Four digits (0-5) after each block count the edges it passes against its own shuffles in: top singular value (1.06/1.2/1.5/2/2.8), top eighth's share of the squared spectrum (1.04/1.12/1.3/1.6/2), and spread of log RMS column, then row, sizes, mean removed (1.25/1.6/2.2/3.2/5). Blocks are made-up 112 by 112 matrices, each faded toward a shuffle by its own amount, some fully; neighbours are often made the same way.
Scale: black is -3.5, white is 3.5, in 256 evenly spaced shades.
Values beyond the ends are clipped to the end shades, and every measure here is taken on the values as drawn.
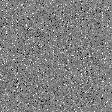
1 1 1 0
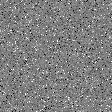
0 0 0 0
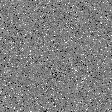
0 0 0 0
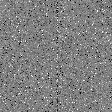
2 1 1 0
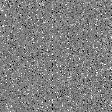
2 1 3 0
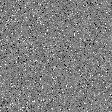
0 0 0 0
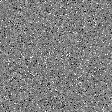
0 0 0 0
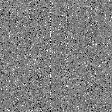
2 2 3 0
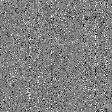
2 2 2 0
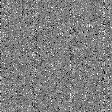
1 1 2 0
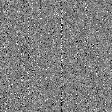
2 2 3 0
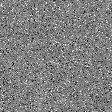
1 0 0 0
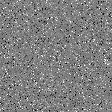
2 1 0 0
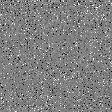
4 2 1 1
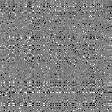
5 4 2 3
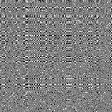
5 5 3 4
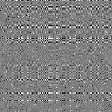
5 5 3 4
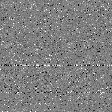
4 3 0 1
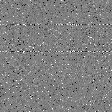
4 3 0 1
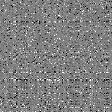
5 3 2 2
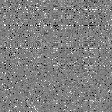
5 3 2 2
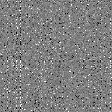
4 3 2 1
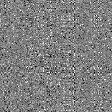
4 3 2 2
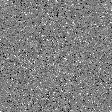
2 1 0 0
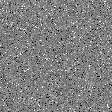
2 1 0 0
